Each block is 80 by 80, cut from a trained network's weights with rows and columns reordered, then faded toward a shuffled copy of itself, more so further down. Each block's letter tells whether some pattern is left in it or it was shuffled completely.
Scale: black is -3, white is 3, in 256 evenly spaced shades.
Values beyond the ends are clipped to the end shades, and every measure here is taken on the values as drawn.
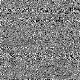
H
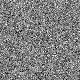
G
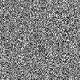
H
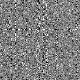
H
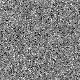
G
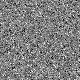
G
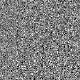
H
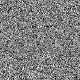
H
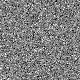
G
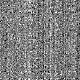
H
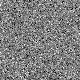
G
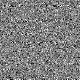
H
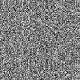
H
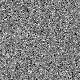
G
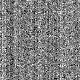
H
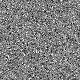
G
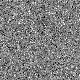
G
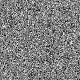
G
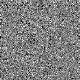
H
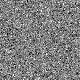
G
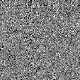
H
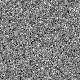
G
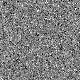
G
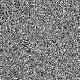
H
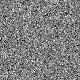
G
